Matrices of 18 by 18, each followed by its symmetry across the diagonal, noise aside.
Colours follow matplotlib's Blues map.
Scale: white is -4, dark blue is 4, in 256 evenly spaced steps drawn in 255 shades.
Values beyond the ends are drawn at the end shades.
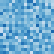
antisymmetric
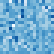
neither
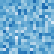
neither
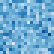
neither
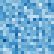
antisymmetric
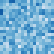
symmetric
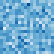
antisymmetric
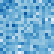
symmetric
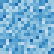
symmetric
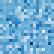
antisymmetric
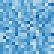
neither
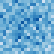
symmetric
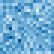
antisymmetric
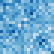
symmetric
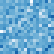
symmetric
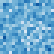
symmetric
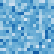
neither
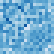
symmetric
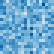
neither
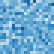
neither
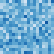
neither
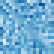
antisymmetric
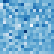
antisymmetric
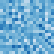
antisymmetric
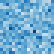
neither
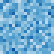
symmetric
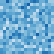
antisymmetric
